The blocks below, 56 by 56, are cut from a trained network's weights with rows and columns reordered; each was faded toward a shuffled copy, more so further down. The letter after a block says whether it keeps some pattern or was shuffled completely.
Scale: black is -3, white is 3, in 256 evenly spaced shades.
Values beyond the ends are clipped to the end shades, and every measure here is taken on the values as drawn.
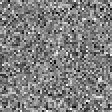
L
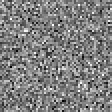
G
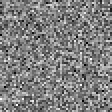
G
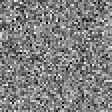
G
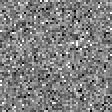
G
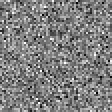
G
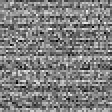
L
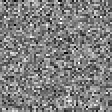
L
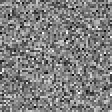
G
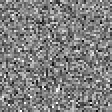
G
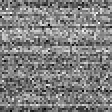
L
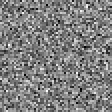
G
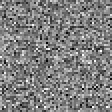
L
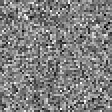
G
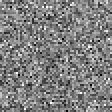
G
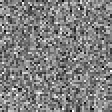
L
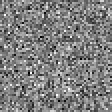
L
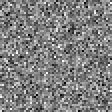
G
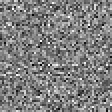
L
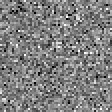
G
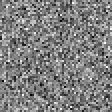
G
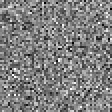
L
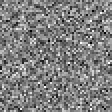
L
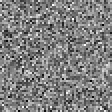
G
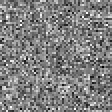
L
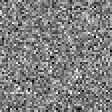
L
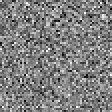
L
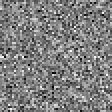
L
